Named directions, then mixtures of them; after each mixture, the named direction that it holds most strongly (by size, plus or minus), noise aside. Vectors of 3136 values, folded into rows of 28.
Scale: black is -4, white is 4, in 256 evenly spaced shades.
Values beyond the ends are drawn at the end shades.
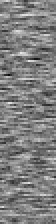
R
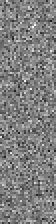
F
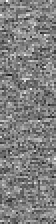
F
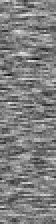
R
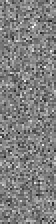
F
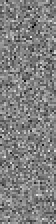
F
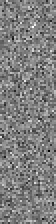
F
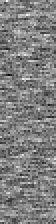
R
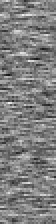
R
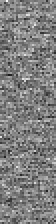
F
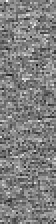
F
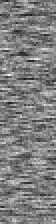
R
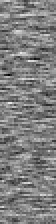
R
